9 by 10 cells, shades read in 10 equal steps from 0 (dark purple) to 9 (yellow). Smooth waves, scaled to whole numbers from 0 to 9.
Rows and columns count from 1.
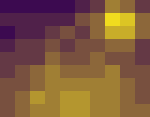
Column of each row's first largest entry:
8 8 8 8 4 4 4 3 5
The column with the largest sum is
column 8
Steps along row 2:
same same same same up up up down down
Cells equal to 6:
5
